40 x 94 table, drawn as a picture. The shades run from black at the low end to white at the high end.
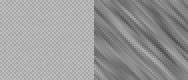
It is made of 1 by 2 panels. Panel 1,1: high, checkered, faint in contrast. Panel 1,2: middling, slanting down to the right.
